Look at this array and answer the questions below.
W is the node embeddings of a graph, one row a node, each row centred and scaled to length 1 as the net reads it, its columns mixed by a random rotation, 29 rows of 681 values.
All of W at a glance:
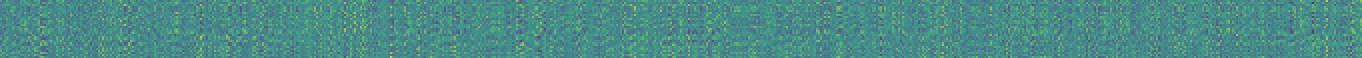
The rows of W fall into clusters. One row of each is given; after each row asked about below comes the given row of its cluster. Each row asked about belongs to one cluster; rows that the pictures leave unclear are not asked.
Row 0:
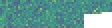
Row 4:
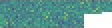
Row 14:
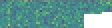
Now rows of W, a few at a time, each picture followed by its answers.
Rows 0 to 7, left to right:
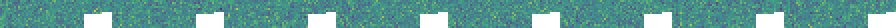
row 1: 14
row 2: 0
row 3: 4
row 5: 4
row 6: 14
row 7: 4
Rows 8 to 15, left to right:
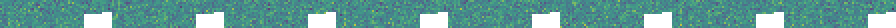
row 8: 14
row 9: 0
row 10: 14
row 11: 14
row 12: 0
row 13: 4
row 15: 14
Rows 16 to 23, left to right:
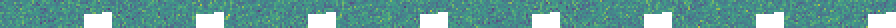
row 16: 14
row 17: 4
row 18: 0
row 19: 0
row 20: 14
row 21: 4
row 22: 4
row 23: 0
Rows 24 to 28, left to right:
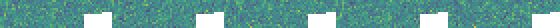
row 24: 0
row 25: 0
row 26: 4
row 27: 0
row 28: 4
